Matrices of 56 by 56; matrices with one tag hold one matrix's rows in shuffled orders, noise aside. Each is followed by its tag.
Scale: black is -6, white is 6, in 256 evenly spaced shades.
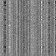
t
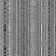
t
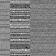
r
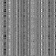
t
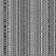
t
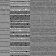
r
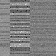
r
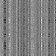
t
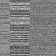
r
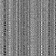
t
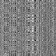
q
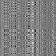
q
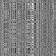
q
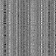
t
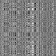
q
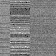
r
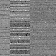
r
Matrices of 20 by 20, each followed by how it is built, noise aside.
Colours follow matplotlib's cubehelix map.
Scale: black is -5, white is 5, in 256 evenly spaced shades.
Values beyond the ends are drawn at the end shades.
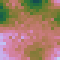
smooth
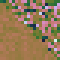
upper triangular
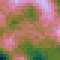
smooth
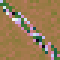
banded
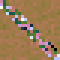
banded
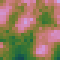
smooth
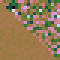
upper triangular
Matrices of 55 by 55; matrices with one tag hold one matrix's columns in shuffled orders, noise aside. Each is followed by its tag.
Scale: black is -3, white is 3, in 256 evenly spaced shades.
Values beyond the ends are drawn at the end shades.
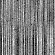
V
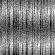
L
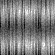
L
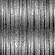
L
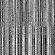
V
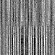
V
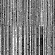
V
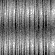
L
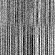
V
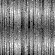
L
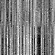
V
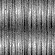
L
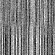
V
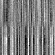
V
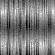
L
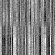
V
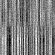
V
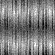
L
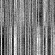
V
